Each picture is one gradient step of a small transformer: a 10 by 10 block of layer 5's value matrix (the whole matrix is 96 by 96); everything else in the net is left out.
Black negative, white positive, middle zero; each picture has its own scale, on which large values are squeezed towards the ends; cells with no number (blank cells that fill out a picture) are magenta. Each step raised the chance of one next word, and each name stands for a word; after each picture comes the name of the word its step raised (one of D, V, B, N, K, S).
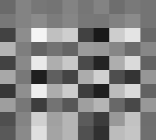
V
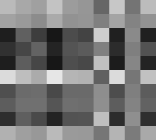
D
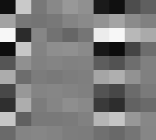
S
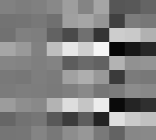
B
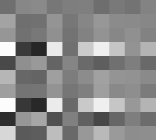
B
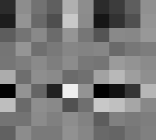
V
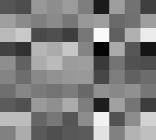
S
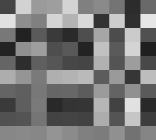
D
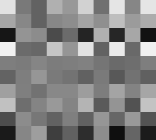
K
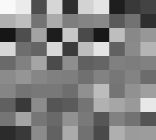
K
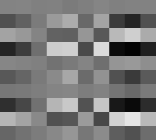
B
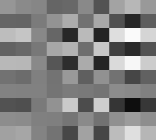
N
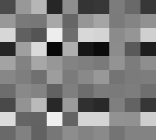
S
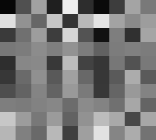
N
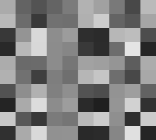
K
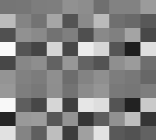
B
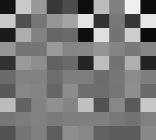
N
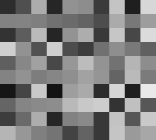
V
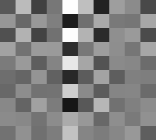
N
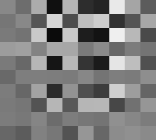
N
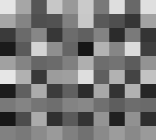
D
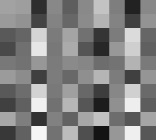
K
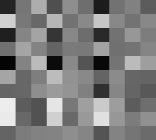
N
